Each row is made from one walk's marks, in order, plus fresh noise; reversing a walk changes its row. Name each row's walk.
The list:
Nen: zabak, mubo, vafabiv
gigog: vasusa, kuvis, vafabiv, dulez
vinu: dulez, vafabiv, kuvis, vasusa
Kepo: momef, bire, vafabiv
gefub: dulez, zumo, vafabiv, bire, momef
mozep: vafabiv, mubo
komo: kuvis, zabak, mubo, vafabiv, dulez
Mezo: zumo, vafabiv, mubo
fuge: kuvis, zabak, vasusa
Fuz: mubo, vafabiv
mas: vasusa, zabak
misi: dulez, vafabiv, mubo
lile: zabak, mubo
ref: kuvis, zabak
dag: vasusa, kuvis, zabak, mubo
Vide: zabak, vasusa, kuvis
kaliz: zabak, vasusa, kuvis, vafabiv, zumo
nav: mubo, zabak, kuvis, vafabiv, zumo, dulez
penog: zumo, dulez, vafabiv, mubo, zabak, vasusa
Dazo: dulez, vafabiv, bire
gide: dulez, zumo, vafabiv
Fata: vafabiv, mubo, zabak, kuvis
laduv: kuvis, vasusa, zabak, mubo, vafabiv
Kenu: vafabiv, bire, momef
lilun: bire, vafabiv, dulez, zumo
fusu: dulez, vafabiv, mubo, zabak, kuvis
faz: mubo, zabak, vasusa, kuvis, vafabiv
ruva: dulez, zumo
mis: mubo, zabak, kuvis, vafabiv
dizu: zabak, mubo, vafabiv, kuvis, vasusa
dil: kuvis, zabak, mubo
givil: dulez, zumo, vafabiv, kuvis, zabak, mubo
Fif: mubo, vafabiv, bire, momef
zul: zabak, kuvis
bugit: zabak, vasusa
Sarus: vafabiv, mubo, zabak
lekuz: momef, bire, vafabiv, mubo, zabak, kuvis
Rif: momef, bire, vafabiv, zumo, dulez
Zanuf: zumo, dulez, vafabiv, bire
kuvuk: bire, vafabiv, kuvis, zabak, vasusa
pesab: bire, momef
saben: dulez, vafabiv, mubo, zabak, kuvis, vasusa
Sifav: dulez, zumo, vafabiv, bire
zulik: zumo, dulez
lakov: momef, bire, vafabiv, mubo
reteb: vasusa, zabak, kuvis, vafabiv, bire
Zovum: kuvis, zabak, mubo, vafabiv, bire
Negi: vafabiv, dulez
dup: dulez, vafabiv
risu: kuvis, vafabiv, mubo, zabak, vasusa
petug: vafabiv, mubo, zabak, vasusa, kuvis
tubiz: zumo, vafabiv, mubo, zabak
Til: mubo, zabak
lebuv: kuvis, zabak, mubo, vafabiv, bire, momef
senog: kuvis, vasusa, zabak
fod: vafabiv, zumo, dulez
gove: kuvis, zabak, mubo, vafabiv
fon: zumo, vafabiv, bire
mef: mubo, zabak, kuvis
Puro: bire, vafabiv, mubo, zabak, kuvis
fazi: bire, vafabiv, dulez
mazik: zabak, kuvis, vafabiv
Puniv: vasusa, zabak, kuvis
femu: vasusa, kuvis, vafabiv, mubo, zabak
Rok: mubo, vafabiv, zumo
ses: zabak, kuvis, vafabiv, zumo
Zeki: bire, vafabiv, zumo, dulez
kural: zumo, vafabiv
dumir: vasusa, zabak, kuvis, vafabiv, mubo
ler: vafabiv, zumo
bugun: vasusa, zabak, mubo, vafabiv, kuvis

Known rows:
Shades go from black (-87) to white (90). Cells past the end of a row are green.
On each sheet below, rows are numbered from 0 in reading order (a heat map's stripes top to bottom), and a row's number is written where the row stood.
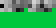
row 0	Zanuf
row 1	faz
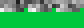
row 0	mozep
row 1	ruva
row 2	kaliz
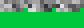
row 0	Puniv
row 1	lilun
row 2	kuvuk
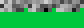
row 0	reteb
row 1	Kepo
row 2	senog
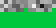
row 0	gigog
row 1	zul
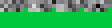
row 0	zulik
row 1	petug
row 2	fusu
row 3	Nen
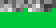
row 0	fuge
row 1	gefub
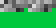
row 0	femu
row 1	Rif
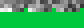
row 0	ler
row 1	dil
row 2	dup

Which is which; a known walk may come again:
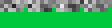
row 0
bugit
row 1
reteb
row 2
Puro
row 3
gigog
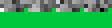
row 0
Mezo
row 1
Dazo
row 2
femu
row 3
kural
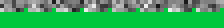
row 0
penog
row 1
petug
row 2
Sarus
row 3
gefub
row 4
bugun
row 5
fazi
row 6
mozep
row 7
lile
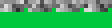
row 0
lekuz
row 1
nav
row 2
ses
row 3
lilun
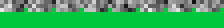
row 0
lebuv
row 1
fod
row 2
Puniv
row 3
Zovum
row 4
mis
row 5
Negi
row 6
Fata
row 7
risu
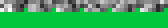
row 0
Kenu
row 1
fusu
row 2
misi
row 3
dizu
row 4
Rif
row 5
lakov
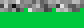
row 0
mazik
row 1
dag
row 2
kuvuk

